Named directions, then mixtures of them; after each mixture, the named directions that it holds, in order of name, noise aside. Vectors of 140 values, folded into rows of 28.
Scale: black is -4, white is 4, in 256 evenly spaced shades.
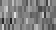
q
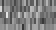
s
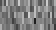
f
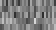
f, q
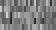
f, q, s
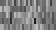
f, q, s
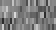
q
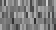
f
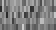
f, s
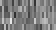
f, q, s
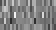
f, q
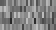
f, q, s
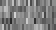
f, q, s
